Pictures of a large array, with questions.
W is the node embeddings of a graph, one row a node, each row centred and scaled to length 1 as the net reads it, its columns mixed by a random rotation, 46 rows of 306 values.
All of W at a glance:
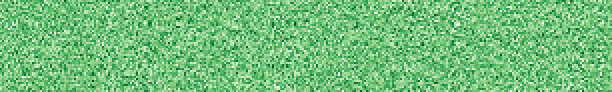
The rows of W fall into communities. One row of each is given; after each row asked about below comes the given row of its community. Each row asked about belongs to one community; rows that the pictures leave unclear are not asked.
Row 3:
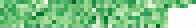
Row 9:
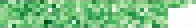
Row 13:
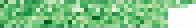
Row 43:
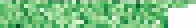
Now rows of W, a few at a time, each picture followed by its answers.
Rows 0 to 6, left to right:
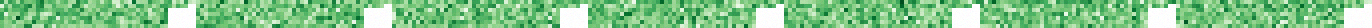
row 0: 9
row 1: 43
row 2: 13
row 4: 3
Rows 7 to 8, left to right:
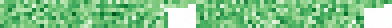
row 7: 13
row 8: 43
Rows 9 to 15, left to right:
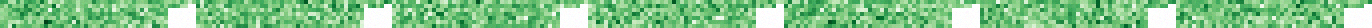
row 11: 13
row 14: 3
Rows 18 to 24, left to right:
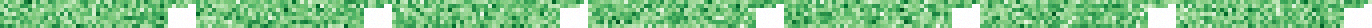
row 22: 43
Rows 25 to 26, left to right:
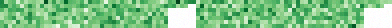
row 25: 3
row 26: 3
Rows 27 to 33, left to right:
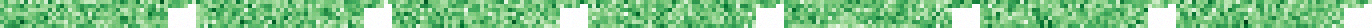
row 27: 43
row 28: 9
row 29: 13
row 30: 13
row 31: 3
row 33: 13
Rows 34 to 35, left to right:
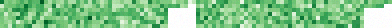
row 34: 9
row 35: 3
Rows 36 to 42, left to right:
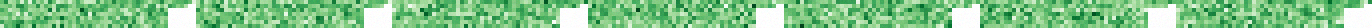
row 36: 43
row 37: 43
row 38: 9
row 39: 3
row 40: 43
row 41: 13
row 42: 9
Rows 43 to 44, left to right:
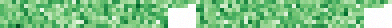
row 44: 43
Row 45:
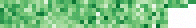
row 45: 3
